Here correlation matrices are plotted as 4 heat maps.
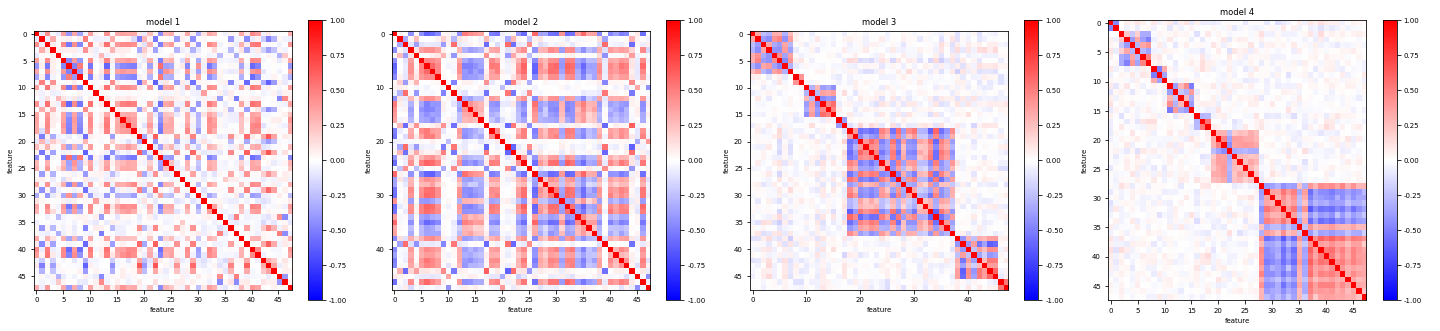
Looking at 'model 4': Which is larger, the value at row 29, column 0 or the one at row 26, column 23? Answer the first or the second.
the second
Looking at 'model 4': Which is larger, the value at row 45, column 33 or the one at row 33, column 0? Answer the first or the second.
the second
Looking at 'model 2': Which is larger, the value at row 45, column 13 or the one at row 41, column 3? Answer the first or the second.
the second
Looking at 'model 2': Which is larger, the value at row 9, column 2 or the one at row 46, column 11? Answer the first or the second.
the second
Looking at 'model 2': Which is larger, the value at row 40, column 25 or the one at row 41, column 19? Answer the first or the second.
the second
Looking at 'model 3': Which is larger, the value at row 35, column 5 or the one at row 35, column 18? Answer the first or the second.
the first
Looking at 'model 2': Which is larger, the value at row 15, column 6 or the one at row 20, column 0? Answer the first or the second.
the second
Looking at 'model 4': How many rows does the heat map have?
48
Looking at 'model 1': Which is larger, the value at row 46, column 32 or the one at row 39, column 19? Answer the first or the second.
the second
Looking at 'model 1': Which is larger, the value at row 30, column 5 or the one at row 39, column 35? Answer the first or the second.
the second
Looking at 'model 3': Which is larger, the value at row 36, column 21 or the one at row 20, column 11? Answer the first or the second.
the first
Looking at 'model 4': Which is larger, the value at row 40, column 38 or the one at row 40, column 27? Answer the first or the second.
the first
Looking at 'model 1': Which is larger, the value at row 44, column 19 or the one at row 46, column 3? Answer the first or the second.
the first
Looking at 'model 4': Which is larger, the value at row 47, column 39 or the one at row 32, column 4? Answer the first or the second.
the first
